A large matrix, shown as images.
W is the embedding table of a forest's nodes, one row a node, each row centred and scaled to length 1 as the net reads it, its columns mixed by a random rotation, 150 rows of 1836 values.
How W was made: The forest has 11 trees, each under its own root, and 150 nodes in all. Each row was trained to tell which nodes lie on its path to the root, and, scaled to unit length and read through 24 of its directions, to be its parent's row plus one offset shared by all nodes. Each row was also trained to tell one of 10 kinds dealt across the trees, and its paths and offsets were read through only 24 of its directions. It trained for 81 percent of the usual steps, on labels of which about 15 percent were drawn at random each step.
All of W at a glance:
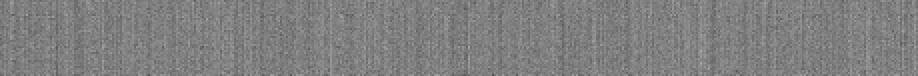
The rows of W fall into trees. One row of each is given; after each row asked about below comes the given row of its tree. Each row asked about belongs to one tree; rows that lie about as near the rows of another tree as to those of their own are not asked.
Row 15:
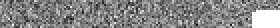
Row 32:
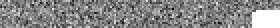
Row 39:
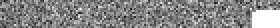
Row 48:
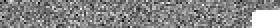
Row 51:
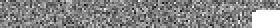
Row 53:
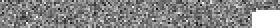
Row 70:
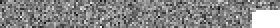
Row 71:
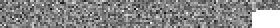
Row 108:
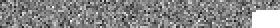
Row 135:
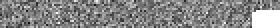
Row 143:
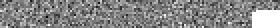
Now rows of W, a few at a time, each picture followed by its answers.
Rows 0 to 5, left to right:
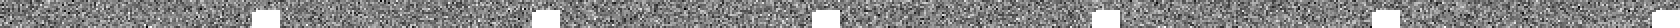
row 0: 53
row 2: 39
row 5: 15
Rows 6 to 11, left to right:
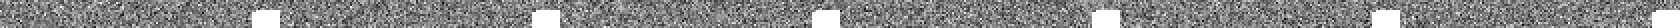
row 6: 15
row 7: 51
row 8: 48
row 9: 51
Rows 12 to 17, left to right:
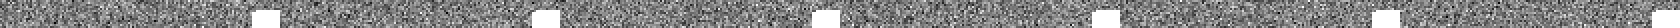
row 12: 53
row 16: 71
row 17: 143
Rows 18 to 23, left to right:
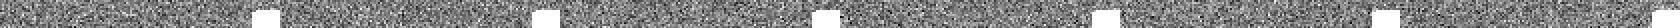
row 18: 108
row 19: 15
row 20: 53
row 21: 48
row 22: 70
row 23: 51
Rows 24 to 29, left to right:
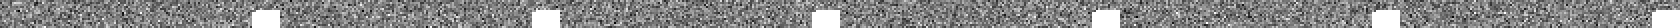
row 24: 15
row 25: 143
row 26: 51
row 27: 108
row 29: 48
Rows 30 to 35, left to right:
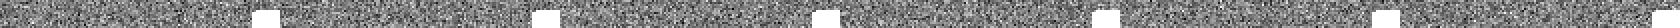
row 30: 53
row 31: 53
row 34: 48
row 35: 48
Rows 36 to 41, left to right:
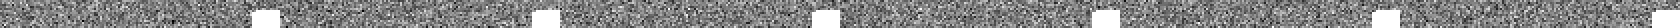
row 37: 39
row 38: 108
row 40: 48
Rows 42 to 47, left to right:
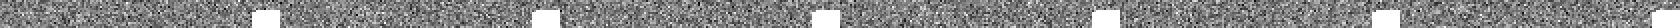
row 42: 108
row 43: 48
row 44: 53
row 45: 108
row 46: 71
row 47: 15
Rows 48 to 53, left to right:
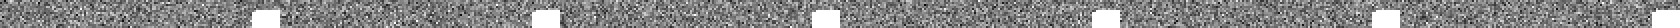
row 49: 15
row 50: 39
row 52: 51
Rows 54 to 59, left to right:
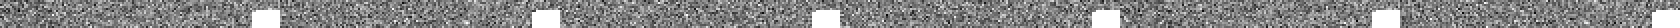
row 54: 39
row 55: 71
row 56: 108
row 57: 48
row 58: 39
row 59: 71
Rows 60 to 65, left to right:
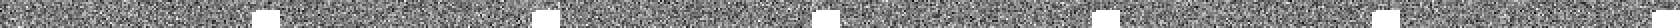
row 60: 53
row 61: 51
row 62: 51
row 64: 48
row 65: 53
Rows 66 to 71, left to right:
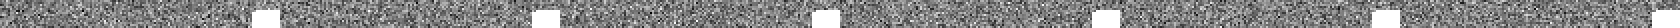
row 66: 15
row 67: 70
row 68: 15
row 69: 135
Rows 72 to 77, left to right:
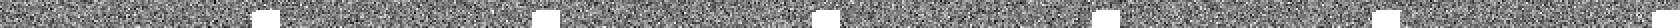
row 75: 53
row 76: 135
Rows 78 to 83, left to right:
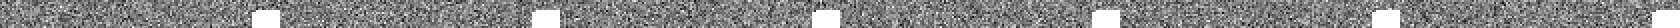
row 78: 108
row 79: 48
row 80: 71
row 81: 108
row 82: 51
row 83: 53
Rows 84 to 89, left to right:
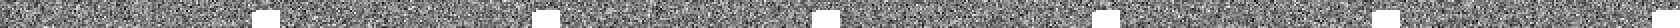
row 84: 39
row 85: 71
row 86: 70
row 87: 39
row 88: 70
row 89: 70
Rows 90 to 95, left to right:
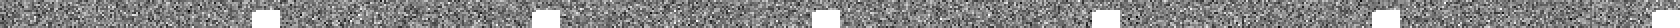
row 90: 39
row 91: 108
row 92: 15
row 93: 70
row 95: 51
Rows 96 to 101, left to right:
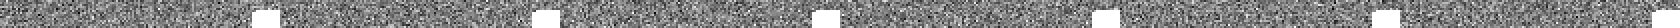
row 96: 51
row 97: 51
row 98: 53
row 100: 71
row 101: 51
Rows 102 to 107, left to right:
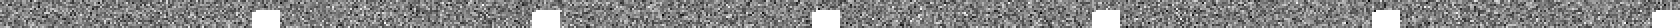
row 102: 15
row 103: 48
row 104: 143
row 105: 108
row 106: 71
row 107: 135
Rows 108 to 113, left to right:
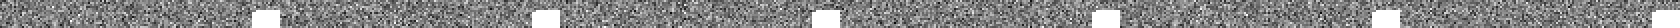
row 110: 71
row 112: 108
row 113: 15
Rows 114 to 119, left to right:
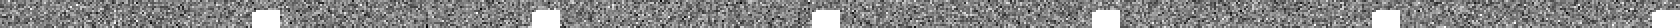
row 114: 15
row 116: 53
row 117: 108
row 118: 53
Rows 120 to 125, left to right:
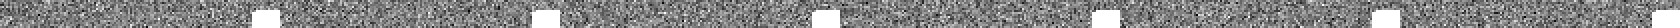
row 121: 70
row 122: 48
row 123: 53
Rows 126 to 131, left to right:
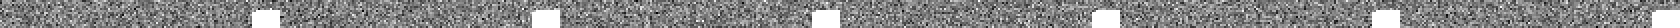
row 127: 15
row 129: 51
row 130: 71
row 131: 48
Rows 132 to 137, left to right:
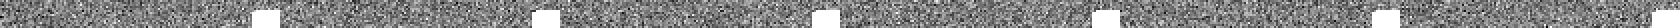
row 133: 51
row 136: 48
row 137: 53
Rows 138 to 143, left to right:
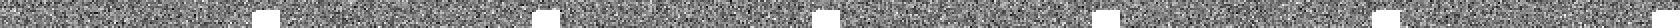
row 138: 32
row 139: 48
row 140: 70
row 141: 70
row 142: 143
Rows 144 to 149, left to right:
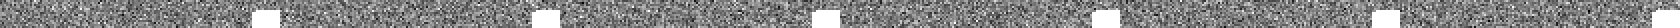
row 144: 15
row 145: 51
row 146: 70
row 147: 15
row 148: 71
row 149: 108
